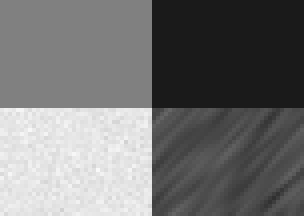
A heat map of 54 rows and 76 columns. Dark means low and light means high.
The table splits into 2 rows of 2 panels. Panel 1,1: middling, flat. Panel 1,2: very low, flat. Panel 2,1: very high, fine-grained, faint in contrast. Panel 2,2: low, slanting up to the right, faint in contrast.
